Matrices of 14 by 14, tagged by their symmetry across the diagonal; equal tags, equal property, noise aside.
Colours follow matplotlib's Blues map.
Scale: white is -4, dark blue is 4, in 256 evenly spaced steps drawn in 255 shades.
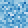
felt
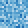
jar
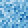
felt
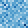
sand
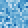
felt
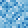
sand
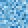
felt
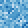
sand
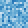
jar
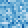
felt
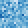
jar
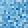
sand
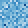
sand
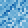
sand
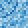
sand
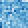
jar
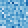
jar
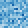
felt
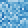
felt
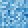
felt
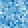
jar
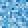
jar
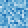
jar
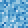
felt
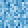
felt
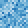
sand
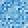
sand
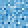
jar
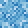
sand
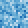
jar
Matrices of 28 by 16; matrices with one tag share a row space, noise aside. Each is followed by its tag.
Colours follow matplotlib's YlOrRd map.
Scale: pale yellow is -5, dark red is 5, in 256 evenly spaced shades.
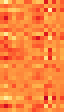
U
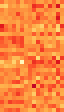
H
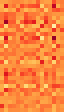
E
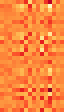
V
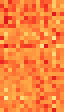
E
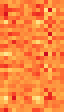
U
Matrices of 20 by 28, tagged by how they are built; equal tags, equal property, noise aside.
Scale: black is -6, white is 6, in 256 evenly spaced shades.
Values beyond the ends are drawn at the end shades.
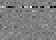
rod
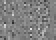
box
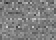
rod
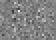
box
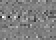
rod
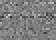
rod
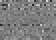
rod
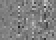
box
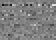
rod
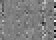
box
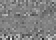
rod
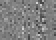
box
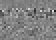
rod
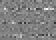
rod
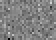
box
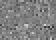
rod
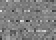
rod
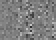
box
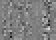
box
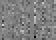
box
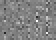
box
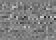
rod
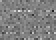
rod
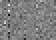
box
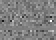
rod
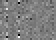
box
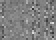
box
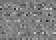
rod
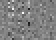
box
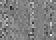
box
